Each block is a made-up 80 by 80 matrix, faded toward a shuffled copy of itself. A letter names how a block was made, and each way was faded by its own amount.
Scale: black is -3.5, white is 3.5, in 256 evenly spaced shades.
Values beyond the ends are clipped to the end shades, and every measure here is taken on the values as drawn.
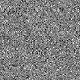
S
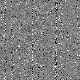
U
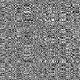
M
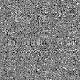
S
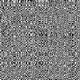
M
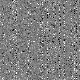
U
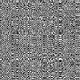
M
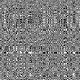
M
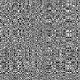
M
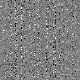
U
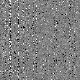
U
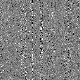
U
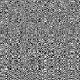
M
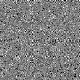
S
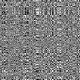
M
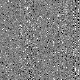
U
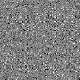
S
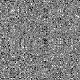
S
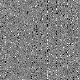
U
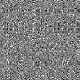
S
